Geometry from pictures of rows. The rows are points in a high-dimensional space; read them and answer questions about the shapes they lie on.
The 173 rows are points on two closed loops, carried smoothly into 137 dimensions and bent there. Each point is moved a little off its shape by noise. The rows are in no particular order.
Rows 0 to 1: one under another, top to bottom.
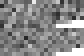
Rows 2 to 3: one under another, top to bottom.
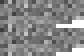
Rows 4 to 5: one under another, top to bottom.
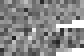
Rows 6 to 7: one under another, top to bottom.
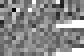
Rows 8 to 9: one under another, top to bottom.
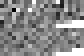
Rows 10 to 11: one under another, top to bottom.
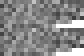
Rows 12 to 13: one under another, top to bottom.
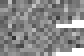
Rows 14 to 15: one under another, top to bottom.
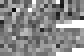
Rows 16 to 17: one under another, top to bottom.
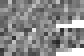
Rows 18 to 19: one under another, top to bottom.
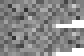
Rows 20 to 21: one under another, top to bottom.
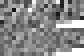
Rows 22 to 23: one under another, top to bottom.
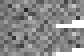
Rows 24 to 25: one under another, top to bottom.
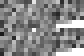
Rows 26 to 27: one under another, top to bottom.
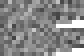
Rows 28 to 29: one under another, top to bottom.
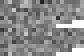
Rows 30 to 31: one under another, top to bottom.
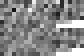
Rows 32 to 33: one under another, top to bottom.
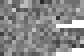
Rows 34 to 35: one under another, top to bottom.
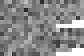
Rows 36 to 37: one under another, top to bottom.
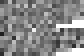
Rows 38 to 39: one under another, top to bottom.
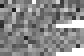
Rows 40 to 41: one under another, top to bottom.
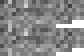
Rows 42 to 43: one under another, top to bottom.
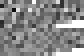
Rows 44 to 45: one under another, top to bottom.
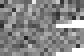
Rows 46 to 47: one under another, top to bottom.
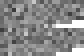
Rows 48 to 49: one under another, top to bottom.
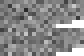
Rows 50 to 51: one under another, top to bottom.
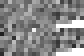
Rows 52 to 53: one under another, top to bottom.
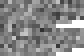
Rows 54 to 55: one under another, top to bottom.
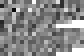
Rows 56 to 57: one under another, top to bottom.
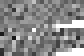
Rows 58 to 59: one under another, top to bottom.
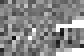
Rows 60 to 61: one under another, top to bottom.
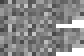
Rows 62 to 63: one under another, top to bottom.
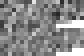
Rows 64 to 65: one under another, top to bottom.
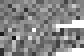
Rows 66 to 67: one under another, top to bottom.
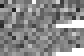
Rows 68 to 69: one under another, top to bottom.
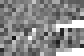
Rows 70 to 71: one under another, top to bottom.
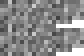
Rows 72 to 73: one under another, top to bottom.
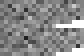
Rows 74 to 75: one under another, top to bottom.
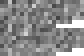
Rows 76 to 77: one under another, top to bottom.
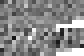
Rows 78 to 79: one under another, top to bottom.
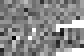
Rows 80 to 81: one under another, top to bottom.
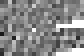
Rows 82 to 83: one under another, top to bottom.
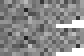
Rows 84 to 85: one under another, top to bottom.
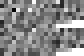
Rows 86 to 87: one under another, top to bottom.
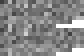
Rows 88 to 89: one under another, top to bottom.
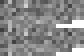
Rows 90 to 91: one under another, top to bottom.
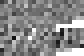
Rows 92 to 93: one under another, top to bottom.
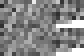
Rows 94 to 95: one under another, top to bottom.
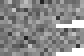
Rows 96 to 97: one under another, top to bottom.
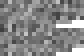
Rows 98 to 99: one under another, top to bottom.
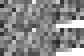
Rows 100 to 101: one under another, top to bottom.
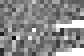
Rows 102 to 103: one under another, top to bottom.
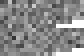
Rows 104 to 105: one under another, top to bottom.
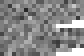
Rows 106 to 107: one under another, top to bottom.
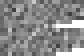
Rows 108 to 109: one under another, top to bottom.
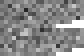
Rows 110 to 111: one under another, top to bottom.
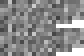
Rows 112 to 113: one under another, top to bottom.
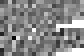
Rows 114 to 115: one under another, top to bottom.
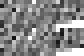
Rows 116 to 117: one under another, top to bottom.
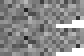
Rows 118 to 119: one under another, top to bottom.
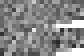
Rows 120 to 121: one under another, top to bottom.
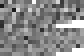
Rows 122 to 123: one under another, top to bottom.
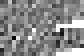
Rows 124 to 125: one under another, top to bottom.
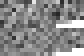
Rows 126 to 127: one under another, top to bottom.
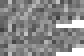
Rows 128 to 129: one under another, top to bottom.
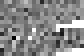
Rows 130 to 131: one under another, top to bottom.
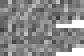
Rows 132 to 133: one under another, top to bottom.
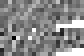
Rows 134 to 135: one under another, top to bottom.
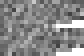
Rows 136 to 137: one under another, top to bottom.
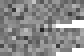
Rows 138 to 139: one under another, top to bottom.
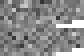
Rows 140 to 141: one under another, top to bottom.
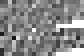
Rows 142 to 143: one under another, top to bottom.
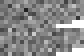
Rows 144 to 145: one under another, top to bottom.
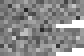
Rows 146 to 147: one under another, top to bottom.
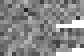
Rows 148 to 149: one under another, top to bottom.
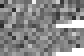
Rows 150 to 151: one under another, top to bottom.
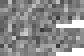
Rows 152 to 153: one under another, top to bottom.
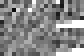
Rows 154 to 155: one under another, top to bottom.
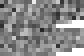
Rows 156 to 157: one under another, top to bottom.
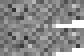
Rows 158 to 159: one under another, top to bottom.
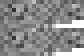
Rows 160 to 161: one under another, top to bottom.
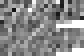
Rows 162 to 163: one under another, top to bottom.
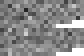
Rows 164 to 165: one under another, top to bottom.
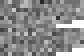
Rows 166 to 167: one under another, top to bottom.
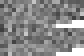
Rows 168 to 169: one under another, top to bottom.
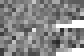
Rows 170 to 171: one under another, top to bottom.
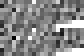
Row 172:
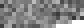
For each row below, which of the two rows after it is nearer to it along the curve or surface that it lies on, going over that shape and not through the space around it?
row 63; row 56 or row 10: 10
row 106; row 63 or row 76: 63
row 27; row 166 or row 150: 166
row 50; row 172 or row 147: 147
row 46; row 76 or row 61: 61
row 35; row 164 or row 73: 73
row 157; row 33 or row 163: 33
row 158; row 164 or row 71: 164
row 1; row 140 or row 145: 145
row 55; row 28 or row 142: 28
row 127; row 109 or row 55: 55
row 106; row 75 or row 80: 80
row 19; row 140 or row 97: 140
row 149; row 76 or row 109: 109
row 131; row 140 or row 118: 140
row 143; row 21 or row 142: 21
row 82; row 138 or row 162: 162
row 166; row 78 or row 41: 78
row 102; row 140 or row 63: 140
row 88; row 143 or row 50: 143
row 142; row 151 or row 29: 151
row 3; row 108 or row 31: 31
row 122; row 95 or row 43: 43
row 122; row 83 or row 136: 136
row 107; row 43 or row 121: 43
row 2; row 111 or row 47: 47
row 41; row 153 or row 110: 110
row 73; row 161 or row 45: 45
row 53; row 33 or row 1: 1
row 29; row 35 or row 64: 35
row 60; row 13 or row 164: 164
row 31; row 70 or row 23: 70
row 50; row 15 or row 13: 13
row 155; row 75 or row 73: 75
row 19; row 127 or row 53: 53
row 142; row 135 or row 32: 32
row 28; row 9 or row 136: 9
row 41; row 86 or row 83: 86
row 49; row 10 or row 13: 10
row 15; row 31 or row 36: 36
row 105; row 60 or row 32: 60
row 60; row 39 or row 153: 153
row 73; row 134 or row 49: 134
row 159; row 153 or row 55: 153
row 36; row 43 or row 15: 15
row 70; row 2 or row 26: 26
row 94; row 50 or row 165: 165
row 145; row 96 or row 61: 61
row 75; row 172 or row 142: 142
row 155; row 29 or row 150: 29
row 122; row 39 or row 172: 172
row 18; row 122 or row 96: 96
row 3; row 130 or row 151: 151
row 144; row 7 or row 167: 7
